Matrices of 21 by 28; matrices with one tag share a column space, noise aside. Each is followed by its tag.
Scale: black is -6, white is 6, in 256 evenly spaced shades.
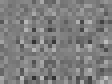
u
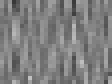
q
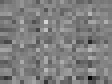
u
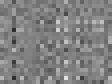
u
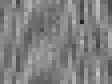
q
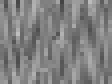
q
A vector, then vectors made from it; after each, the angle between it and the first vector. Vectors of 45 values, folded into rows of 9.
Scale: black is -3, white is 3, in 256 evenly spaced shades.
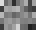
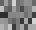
partly opposed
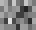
orthogonal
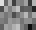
nearly parallel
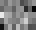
partly aligned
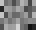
nearly parallel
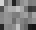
nearly parallel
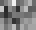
partly opposed
